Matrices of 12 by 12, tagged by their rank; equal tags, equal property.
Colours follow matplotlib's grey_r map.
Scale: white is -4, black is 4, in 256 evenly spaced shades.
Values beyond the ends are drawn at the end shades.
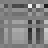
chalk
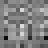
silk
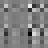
chalk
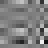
chalk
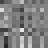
silk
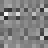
silk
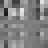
silk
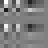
chalk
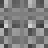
chalk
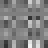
chalk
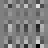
chalk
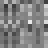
silk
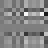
chalk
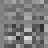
silk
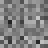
silk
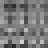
silk
